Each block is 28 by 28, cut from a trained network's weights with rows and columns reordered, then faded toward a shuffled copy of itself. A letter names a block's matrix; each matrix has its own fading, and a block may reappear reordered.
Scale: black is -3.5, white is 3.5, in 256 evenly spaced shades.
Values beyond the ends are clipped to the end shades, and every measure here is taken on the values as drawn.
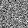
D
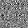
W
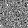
D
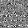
W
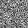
D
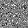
W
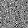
D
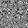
W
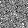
D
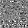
W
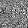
W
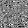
W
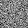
D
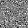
W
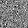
D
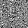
D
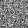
D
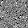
D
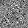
D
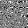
W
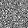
W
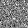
D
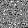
W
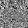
W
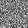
D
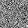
D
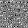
W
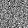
D
